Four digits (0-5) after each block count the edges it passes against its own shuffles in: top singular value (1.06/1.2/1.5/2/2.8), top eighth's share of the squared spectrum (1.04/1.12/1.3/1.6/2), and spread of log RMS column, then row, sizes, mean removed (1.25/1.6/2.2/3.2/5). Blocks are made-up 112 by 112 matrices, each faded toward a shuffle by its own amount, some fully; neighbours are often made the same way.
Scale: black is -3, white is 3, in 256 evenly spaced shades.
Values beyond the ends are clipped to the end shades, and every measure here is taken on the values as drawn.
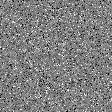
0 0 0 0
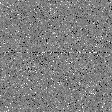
2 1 0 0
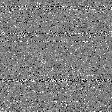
2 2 0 3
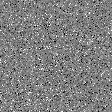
0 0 0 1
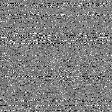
2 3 0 4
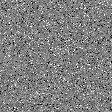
0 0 0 1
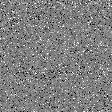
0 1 0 1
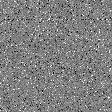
1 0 0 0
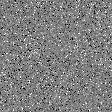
0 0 0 0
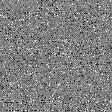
1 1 0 2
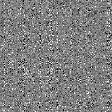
4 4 3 2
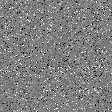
3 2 0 1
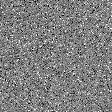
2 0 0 0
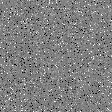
1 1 0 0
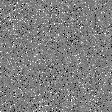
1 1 1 0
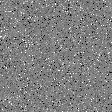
0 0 0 0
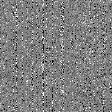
2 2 4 0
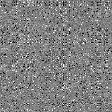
4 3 2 2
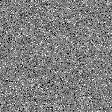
2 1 1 0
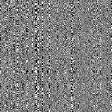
4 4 4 2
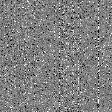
3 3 3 0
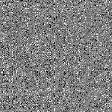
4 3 3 1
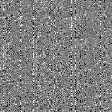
4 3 3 1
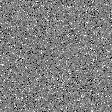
2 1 0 0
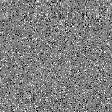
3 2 1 1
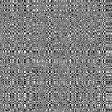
5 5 4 4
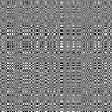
5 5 5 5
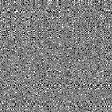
4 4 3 3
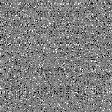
4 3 2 2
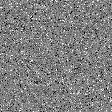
3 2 0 0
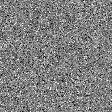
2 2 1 0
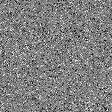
2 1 0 0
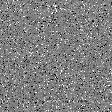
3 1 0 0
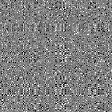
5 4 3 3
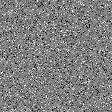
2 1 0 0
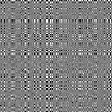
5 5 5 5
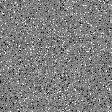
2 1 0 0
